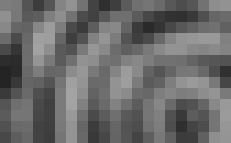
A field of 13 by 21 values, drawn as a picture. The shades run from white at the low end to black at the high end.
The field is mottled with small blotches. No overall slope runs across the table. On average the colour sits 60% of the way up the scale. The halves do not mirror each other. Rings spread out from the bottom right. No row or column stands out.
